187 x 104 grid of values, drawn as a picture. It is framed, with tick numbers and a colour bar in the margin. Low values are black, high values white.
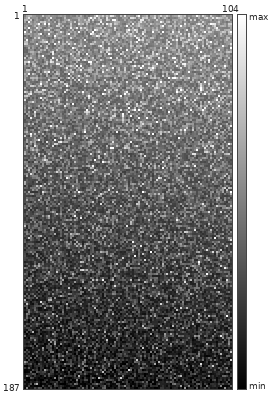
The texture is fine-grained noise. No regular stripes run through it. The field climbs toward the top.
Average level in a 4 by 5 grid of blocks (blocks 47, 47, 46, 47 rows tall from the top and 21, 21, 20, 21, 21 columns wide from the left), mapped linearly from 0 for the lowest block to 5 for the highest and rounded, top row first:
55555 | 33333 | 12222 | 00000
